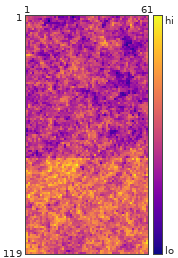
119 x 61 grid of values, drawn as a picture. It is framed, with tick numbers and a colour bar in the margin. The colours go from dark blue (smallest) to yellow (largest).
The field is mottled with small blotches. A horizontal seam about 60% of the way down splits the table, and the bottom part is higher. The histogram is bell-shaped. The ninth with the lowest average is the top right.
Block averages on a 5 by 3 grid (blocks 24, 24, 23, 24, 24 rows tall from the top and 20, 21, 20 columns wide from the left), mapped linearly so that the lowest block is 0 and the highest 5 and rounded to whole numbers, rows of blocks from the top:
1 1 1 / 1 1 0 / 1 2 1 / 5 4 4 / 4 4 4
